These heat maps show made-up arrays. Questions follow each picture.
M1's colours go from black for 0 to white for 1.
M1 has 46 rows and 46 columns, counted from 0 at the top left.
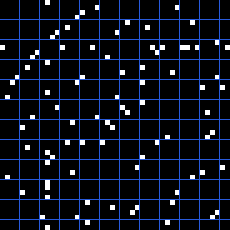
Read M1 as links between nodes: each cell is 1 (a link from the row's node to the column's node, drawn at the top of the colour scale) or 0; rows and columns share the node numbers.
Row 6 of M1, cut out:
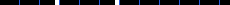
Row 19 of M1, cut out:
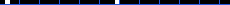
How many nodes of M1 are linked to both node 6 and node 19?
1
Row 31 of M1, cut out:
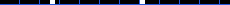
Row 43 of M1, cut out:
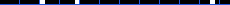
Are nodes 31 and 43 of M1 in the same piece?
yes
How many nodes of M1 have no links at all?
0
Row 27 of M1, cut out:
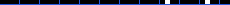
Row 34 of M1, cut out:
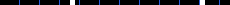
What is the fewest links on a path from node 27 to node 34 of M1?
5
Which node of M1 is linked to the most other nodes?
node 9
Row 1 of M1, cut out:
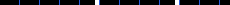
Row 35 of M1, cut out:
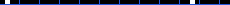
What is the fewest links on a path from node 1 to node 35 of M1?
1
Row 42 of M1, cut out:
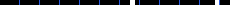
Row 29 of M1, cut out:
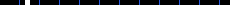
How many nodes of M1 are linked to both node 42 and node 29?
0
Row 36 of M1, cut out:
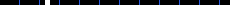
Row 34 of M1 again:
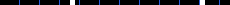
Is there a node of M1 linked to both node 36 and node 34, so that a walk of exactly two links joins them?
no
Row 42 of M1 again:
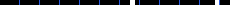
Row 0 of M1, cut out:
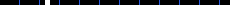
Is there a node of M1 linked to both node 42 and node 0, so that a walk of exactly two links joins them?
no
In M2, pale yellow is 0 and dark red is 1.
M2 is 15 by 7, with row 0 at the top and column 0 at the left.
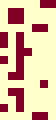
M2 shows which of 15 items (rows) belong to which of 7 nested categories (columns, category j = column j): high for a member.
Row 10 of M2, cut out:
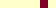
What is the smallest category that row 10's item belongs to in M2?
5
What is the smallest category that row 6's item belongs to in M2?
3
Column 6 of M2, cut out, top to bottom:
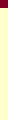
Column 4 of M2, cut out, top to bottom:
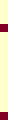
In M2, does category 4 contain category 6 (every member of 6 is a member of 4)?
no
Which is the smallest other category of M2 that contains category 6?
5
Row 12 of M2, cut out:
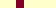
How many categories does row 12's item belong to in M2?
1
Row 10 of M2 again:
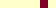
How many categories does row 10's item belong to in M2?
1
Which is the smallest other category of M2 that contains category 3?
2
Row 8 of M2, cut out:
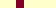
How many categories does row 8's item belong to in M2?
1
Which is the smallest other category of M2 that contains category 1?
2
